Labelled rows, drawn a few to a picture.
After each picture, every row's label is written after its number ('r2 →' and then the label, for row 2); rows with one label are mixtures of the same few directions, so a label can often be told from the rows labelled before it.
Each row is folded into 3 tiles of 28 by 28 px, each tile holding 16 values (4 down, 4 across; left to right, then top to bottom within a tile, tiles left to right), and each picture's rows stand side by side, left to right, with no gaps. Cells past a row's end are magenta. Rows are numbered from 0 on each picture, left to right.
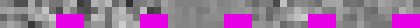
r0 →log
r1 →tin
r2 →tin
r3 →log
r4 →tin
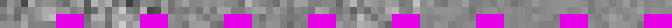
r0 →log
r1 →tin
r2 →log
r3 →tin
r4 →log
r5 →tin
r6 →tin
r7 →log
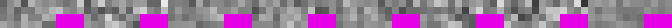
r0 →log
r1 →log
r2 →log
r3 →tin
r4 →tin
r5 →log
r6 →tin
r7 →log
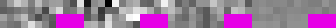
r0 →log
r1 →log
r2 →tin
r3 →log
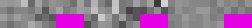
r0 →log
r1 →tin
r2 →tin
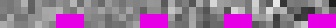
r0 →tin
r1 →log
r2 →tin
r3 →log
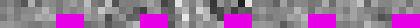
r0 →log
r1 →log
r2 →tin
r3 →log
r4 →log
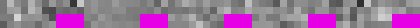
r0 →tin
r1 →tin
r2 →log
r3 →log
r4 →log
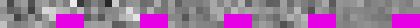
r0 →tin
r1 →log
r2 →tin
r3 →log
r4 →log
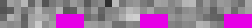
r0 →tin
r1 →log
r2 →log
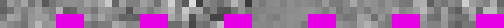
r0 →tin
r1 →log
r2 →log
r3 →tin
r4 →log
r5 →tin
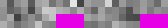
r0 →tin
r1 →log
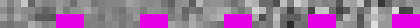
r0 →log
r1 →tin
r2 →log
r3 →tin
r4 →tin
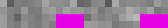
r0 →tin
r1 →log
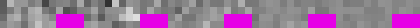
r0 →tin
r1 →log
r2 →tin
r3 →tin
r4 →tin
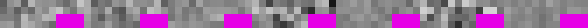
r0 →log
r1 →tin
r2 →log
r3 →log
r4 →tin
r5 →tin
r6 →tin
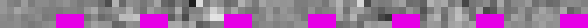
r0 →log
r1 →log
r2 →log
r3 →tin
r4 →log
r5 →tin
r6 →tin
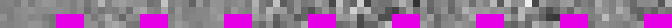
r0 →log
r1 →log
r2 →log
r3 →log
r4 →log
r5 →tin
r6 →log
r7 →tin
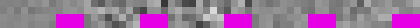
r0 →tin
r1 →log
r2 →log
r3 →log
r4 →log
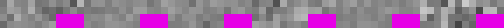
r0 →tin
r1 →log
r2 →tin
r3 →log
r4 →log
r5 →tin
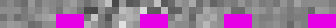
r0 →log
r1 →tin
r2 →tin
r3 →tin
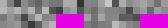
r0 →log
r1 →log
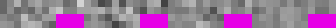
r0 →log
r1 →log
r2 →log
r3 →tin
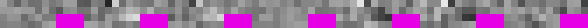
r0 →log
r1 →log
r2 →log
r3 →tin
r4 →log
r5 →log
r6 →log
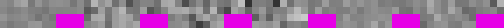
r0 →log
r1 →tin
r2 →log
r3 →log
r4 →tin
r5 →tin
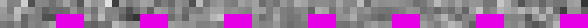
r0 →log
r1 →log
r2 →log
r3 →tin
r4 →log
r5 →log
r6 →log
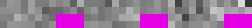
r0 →tin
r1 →log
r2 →tin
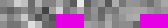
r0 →log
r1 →log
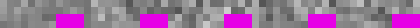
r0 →log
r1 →tin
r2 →tin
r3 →tin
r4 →log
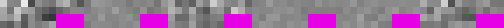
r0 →log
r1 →tin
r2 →tin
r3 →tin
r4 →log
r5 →log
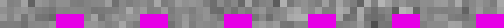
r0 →log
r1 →tin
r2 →tin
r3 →log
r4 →tin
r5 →log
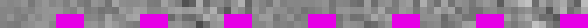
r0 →tin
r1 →log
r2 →log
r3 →log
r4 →log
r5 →log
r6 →log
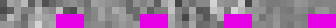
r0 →tin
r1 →tin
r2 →tin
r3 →tin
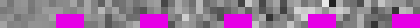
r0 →tin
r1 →log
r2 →tin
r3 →tin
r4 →tin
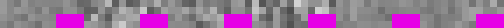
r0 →log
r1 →tin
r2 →log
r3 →tin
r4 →log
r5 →tin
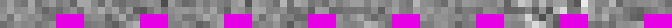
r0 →tin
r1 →log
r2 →log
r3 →tin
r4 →log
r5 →tin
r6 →log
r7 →log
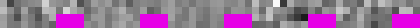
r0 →tin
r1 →tin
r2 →tin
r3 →log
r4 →tin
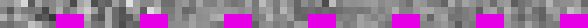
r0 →log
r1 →tin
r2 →log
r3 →tin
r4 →log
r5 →tin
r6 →tin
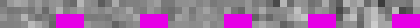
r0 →log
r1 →log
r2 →tin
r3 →log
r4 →tin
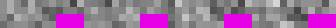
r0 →tin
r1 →log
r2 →tin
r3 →log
